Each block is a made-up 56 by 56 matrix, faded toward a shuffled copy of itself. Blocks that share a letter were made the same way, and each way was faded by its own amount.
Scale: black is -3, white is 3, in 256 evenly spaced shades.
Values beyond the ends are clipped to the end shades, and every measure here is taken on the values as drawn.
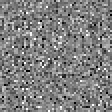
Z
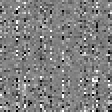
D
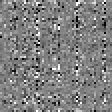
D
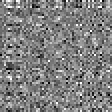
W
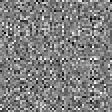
W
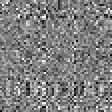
W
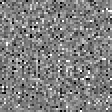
Z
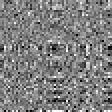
W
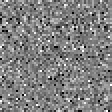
Z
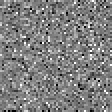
Z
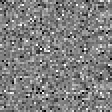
Z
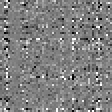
D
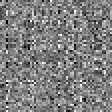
W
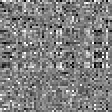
W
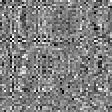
W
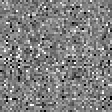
Z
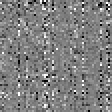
D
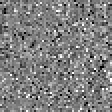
Z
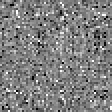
Z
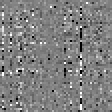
D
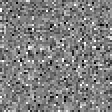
Z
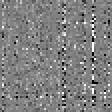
D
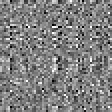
W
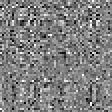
W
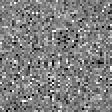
Z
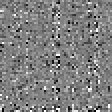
D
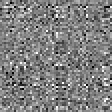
W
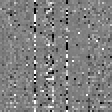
D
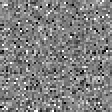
Z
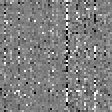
D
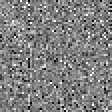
Z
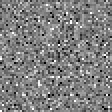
Z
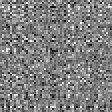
W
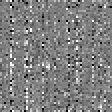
D
